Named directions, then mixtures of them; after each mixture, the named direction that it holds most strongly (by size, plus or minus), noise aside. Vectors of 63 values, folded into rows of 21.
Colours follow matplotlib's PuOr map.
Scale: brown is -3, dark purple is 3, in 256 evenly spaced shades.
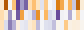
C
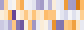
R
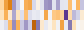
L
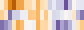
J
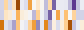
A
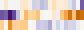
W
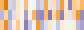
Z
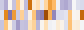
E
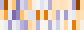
C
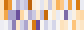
C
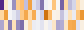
R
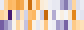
J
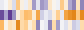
W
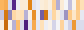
Z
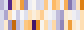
L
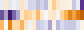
W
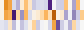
L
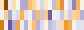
C
